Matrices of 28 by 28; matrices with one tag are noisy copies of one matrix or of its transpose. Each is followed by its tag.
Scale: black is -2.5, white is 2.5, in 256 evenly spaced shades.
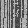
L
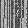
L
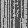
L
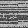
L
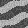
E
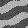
E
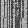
L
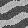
E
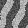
E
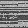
L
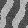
E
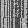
L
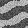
E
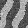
E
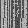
L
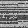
L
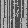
L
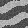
E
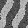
E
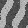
E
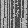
L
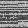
L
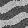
E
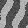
E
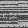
L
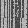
L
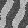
E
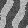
E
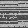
L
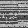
L
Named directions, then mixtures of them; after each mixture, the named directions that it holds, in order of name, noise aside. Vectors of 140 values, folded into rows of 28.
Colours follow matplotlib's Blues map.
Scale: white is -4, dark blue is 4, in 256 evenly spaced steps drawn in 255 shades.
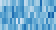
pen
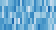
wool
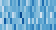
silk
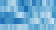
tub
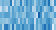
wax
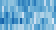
tub, wool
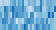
pen, wool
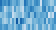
pen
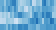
tub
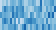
pen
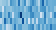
silk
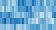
silk, tub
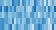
wax, wool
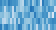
pen, tub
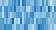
wool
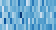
silk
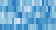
tub, wool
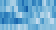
tub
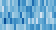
silk, tub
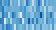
silk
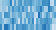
wax, wool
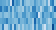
wax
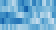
tub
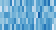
wax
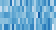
wax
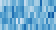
pen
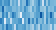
silk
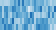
pen, wool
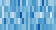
silk, wool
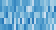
silk, wool
